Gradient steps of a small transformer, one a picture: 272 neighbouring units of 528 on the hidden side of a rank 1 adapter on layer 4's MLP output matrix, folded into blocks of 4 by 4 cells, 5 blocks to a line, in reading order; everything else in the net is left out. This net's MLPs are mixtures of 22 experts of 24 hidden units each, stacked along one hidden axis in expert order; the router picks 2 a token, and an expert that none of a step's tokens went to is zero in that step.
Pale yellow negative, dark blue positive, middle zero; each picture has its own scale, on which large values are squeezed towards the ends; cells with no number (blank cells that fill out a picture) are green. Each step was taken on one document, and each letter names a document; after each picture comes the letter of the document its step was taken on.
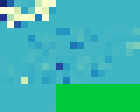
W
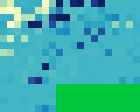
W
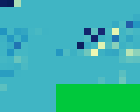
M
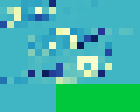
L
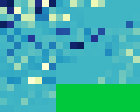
W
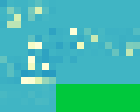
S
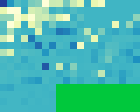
W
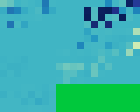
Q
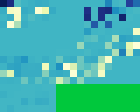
Q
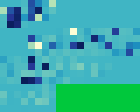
S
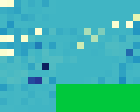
W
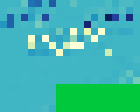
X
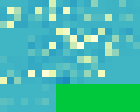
L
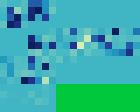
S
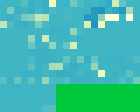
X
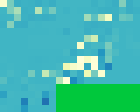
L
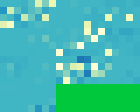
X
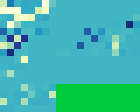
M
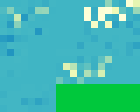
Q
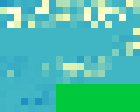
Q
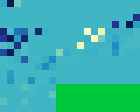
M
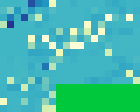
X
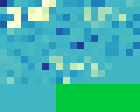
W
